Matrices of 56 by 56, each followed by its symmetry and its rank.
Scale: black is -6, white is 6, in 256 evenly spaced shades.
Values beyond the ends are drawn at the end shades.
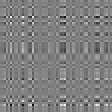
neither, rank one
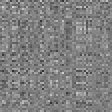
neither, rank five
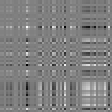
symmetric, rank one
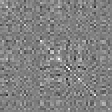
symmetric, rank five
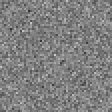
symmetric, full rank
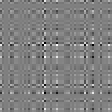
symmetric, rank one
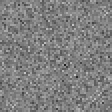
symmetric, full rank
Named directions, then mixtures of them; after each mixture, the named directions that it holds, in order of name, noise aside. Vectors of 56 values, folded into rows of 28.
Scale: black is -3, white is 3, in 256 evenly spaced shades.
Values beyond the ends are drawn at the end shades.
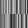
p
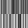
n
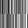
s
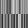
n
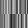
p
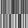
n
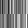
s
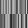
p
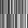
s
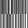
n, s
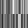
n, s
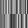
p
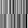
s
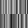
p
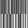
n, s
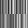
p, s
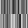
n, p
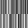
n, p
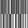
n, s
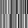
n, p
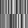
p, s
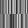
p, s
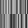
p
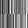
s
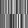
p, s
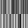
n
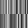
p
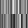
n, p
